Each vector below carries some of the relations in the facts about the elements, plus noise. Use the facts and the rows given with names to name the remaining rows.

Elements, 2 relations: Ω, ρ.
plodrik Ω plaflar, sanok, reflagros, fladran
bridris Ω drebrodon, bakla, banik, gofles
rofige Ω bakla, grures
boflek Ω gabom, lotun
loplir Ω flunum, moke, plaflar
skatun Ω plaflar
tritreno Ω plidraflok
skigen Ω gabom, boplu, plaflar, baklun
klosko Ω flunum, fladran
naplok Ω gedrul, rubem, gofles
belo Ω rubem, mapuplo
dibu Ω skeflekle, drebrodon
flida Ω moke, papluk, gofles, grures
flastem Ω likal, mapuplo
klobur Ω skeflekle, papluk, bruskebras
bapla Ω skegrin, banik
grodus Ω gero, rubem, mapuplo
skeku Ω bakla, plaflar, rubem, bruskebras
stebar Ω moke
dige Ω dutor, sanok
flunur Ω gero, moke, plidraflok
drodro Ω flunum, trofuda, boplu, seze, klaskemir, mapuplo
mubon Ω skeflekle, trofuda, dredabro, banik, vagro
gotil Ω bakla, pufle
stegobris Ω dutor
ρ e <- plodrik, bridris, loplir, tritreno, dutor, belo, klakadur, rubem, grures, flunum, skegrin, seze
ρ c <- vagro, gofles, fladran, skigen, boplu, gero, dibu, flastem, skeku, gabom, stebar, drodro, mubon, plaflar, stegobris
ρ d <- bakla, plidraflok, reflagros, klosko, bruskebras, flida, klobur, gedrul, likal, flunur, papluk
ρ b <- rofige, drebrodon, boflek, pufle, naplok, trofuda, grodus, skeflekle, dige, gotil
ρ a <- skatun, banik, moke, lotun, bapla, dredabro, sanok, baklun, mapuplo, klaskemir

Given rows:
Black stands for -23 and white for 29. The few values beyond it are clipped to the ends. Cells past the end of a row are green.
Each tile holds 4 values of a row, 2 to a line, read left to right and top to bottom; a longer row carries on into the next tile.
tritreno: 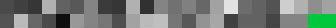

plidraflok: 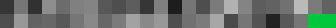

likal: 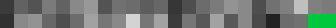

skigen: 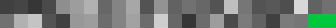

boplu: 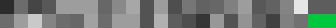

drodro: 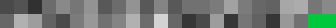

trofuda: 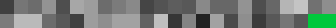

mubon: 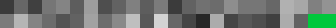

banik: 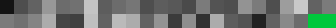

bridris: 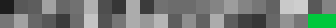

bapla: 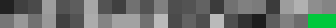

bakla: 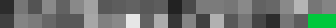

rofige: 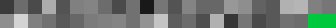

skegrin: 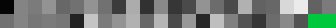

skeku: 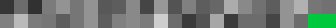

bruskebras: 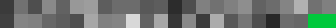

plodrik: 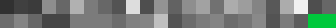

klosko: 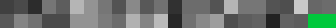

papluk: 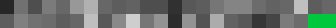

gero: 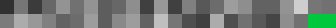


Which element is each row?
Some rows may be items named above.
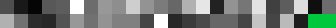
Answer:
stegobris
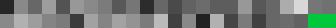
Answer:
skeflekle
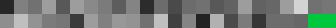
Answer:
skeflekle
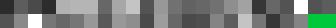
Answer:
gabom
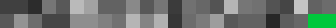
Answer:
klosko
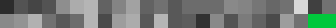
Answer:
plaflar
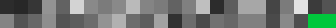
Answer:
sanok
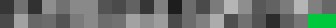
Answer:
plidraflok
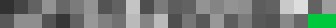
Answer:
klakadur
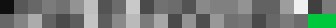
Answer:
seze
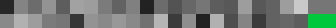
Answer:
skeflekle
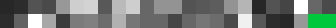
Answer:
lotun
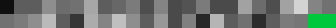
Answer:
dredabro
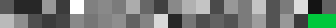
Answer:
dige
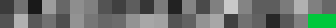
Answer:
flunur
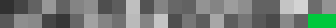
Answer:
klakadur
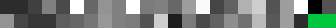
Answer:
dutor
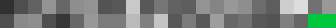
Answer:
klakadur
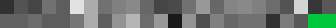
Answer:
reflagros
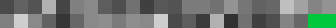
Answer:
gotil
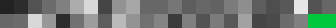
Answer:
baklun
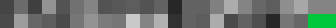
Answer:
klobur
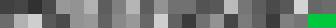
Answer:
skigen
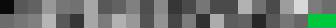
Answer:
dredabro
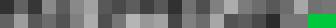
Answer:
flida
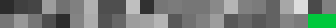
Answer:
loplir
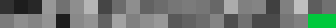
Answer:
skatun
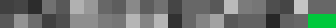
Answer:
klosko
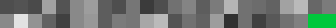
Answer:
grodus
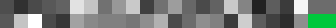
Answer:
boflek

